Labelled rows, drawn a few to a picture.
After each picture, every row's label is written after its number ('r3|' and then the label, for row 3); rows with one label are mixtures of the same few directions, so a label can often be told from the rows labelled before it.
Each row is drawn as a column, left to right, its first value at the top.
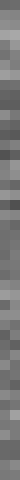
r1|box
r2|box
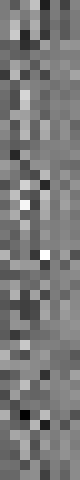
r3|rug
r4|box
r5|box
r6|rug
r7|rug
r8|rug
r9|rug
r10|rug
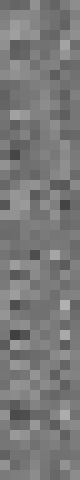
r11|box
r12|box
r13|box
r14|rug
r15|box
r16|rug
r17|box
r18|rug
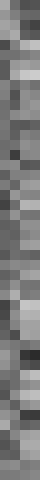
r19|rug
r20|box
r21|rug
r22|rug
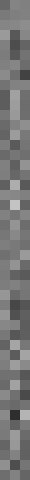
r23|box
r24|box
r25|rug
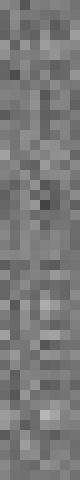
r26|box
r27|rug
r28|rug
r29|box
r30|box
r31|box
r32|box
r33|box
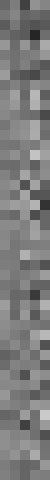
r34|rug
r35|box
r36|rug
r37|box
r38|box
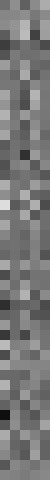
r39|box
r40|rug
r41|box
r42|box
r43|rug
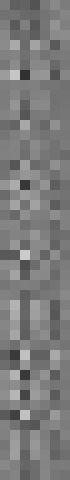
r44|rug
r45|rug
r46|rug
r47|rug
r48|rug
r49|rug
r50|box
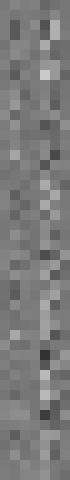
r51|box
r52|box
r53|box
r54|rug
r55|rug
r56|box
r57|rug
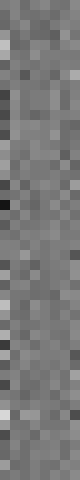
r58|box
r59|box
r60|rug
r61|box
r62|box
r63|box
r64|box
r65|rug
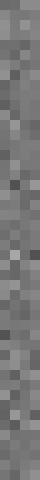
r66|box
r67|rug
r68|rug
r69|rug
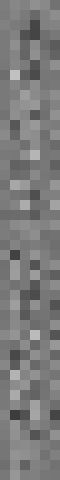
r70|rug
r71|rug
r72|box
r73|box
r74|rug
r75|box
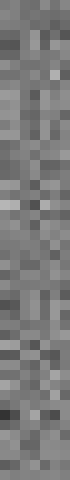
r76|box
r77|box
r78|box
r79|box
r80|box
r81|rug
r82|box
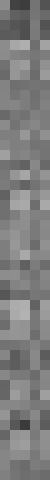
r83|box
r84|rug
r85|rug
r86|rug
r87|rug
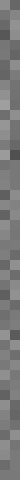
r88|box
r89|box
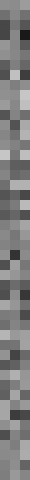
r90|box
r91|rug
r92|box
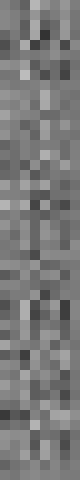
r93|box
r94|box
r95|rug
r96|rug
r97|box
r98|box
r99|rug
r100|box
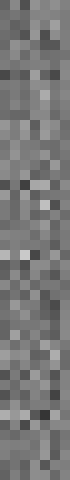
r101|rug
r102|box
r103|rug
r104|rug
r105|box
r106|rug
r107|rug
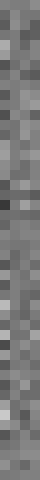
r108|box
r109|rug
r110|box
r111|box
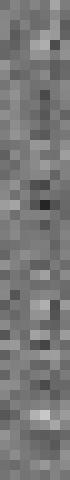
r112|box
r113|box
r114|rug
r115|box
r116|box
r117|rug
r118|box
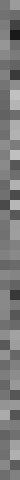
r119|box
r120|box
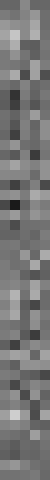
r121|box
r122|box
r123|rug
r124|box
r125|rug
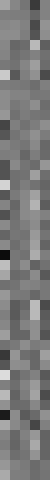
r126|rug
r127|rug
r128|box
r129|rug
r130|rug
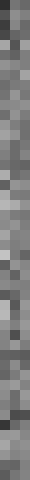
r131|rug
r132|box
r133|rug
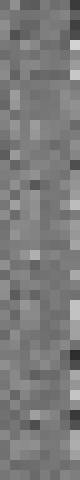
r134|box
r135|box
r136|rug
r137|rug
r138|rug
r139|rug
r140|box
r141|rug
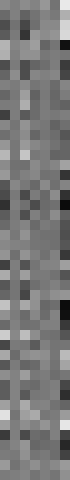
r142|box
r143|rug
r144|box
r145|box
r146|rug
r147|box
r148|rug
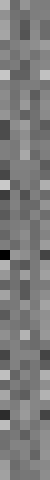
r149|rug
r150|rug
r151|box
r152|box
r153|rug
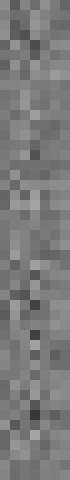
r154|rug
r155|rug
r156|box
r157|box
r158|rug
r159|rug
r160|rug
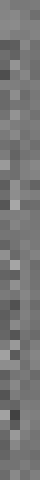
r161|rug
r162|box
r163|box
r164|rug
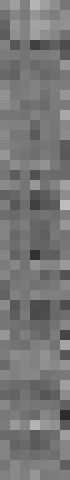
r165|box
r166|rug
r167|rug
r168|rug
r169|rug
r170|rug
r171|box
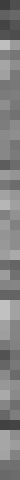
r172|rug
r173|rug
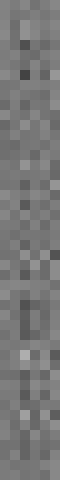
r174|box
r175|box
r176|rug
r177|box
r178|rug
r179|rug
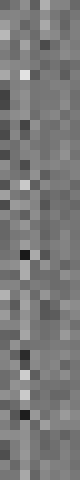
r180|box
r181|box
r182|rug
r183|rug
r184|rug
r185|rug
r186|box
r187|box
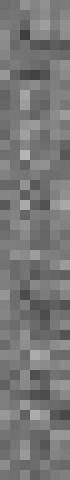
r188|box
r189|rug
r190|box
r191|rug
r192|rug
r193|box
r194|box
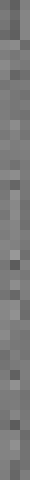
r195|rug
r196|rug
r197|rug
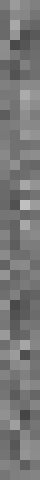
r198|box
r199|rug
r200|box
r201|box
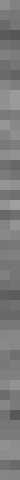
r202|box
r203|box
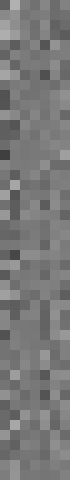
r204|box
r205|rug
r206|rug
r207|rug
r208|rug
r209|rug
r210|box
